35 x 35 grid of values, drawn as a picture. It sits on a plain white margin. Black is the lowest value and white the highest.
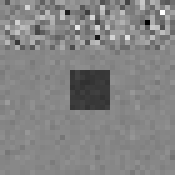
Seam: horizontal, 30% of the way down, the bottom part calmer. Slope: none. Average level on the scale: 50%. Odd patch: lower, in the centre. Stripes: none. Ninth with the lowest average: centre.
